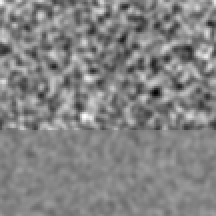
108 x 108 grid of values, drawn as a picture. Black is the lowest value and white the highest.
No regular stripes run through it. Neither half mirrors the other. The texture is blotchy. No lone cell stands out from its neighbours. Overall the values sit about 50% of the way up the scale. The bottom part is calmer, past a seam about 60% of the way down.
